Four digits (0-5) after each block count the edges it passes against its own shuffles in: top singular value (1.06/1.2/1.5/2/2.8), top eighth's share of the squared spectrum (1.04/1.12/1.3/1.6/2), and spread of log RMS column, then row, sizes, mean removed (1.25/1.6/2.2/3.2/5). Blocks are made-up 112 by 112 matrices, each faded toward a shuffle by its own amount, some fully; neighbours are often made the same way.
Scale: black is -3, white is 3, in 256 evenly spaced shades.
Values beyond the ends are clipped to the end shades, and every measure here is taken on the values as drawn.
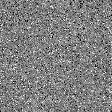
0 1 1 0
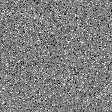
0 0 0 0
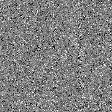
1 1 2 0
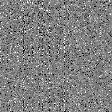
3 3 3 1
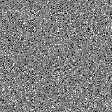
3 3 2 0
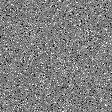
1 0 0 0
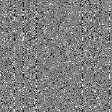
4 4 3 2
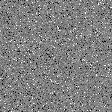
0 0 0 0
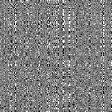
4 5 4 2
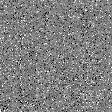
2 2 1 0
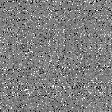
4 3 1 2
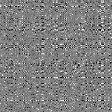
5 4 3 3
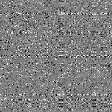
4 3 2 3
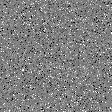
1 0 0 0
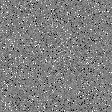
2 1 0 0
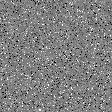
0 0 0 0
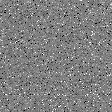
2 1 0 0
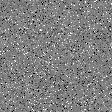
2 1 0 0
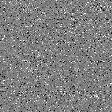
4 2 1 2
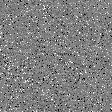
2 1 0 0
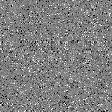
3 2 1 1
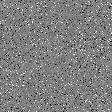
0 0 0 0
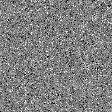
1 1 2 0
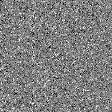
0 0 2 0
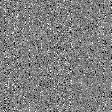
1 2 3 0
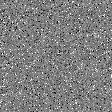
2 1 0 0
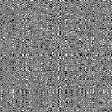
5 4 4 3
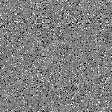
3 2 1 2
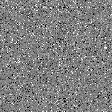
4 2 1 1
